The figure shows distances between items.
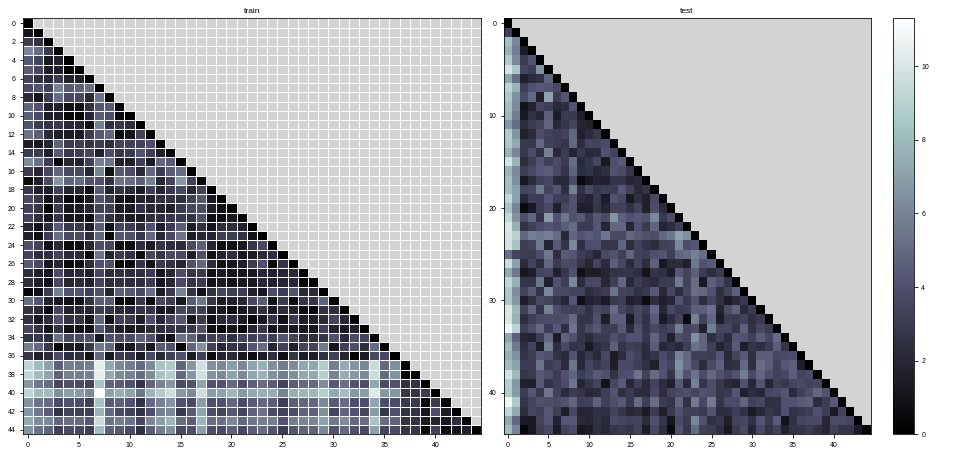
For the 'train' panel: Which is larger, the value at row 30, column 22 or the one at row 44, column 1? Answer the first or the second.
the second
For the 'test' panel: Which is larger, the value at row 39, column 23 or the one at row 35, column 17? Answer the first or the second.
the first
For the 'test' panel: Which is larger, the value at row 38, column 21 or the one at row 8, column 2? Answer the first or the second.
the first
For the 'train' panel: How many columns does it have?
45
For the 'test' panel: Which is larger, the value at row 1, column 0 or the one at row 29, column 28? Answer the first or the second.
the second
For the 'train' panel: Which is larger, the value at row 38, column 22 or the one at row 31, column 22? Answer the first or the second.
the first
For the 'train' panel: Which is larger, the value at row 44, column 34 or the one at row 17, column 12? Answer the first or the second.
the first
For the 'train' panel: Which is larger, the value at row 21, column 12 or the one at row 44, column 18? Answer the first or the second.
the second
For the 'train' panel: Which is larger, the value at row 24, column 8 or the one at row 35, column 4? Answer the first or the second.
the first
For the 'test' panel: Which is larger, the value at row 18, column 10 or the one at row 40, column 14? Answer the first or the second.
the first
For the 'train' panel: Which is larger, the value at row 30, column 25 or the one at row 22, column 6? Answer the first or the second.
the first
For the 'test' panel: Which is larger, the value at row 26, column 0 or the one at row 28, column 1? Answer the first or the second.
the first
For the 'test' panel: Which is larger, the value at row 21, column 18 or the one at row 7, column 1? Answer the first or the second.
the second
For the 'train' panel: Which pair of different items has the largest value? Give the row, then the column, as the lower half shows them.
40, 7
